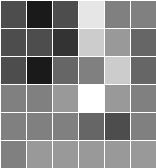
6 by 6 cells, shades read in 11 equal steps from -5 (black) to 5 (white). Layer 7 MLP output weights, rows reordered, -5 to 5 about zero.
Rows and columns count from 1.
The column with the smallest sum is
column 2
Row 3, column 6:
-1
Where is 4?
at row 1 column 4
